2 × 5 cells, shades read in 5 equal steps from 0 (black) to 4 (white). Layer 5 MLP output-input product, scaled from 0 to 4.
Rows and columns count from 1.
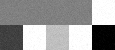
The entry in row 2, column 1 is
1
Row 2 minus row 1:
-1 2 1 2 -4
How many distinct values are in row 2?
4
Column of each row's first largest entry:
5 2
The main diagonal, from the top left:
2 4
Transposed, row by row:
2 1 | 2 4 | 2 3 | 2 4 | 4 0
